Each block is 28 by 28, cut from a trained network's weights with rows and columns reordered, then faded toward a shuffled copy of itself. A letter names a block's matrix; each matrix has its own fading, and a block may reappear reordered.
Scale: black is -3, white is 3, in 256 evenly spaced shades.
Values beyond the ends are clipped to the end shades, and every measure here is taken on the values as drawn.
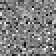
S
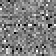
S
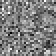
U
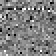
S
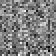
U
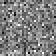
U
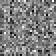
U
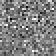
S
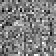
U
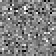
S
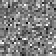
S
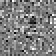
S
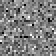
S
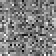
U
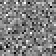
S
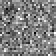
U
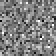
U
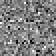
S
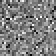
S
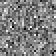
U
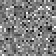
S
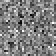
U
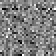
S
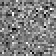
S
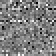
S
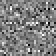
S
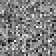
U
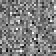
U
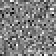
S
